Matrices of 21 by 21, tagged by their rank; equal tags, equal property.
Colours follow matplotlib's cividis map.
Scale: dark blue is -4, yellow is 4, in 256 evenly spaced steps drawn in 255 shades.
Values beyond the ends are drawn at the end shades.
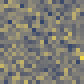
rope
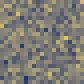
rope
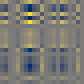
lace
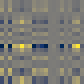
lace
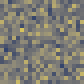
rope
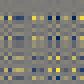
lace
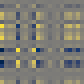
lace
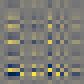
lace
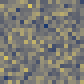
rope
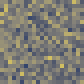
rope
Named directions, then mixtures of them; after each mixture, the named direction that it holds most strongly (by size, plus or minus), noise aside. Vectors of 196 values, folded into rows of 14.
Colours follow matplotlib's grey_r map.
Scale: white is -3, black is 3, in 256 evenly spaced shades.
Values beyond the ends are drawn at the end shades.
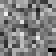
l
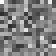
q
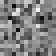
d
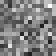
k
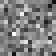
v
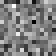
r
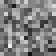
k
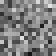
k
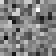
d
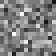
v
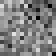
k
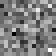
l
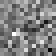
l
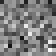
k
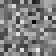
r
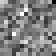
v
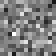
v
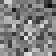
k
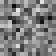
d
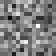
d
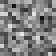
d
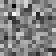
d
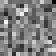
v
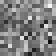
k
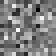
d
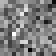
v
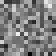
r
